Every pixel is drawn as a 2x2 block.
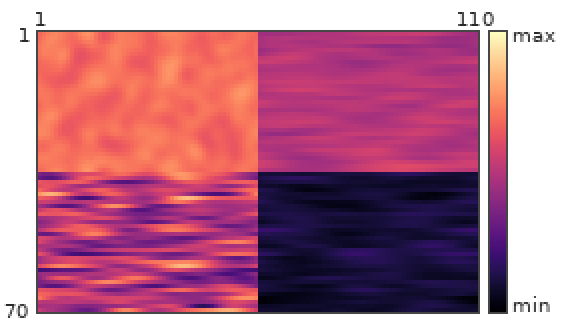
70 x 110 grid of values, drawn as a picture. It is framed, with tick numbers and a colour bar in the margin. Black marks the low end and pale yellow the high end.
It is made of 2 by 2 panels. Panel 1,1: high, blotchy, faint in contrast. Panel 1,2: middling, streaked across, faint in contrast. Panel 2,1: middling, streaked across, strong in contrast. Panel 2,2: very low, streaked across, faint in contrast.
